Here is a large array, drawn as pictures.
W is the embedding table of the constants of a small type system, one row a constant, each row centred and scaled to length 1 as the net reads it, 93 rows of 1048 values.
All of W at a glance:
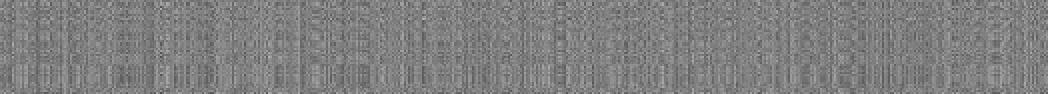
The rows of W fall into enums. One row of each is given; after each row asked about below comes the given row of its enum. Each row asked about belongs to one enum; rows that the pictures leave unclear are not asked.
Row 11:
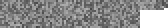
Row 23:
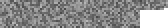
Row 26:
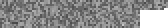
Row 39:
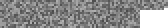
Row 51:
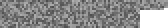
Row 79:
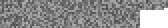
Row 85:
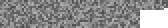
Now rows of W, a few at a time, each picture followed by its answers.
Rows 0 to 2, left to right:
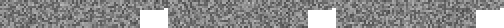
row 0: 85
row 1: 23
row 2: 39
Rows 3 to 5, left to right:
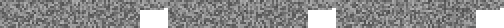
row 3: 51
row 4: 51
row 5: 39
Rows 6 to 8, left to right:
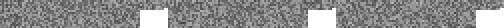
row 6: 79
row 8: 23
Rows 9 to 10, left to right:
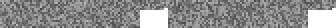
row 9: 23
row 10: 26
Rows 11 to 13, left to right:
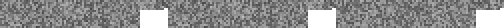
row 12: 11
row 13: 26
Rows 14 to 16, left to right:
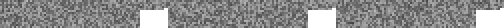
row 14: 79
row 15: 51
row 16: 26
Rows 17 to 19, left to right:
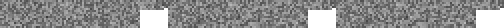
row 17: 11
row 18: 85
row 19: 85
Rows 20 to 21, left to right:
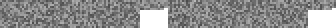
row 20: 51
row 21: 79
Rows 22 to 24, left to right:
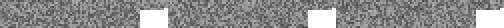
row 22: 51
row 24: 26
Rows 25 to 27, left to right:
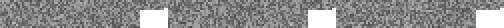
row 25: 23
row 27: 39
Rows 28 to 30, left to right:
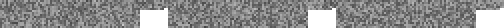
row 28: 26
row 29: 11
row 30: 51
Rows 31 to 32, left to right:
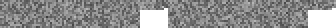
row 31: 11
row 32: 23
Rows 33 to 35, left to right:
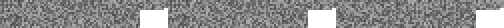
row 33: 79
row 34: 79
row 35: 51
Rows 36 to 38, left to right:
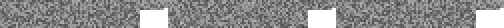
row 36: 51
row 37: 23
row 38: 51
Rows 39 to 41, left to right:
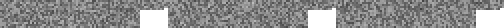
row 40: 23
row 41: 26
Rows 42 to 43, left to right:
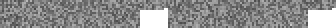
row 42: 79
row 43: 26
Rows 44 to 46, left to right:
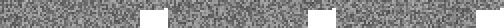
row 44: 79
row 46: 39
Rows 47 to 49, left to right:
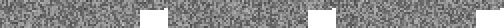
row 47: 26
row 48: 11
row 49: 79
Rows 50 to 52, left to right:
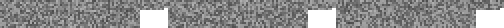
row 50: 39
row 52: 26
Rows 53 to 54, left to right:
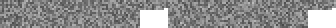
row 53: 79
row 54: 23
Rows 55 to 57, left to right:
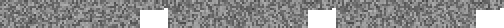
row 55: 85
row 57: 26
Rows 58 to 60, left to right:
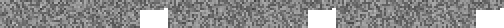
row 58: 23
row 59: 26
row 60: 26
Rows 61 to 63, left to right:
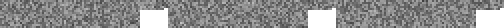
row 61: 11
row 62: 23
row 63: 26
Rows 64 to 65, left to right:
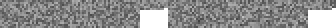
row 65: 85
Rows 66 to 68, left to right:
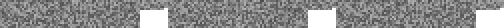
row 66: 51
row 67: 39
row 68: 51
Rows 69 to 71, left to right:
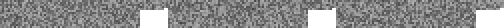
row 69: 79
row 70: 26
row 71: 51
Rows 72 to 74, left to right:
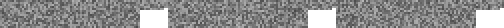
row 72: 51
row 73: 39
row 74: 79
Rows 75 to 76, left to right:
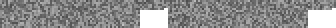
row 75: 26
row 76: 79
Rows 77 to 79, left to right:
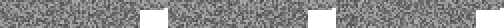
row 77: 51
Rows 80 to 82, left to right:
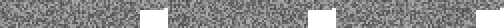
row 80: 51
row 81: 79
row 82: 39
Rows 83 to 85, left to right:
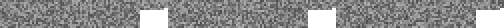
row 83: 51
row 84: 39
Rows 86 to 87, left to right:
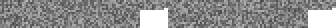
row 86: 79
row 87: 39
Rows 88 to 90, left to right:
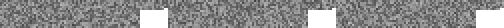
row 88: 85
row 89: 26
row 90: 23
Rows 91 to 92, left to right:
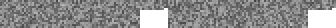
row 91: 85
